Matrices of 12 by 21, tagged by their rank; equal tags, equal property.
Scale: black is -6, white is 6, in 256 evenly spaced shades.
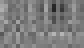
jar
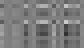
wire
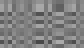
wire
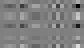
wire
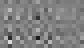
jar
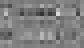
jar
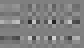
wire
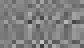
jar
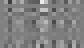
jar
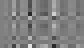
wire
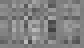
jar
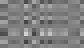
wire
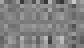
jar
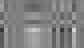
wire
